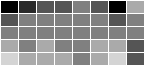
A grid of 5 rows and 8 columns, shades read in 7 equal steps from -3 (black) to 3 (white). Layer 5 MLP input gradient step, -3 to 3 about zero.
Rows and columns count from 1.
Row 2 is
-1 0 0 0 0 0 -1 0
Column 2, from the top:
-2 0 0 0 1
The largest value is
2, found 2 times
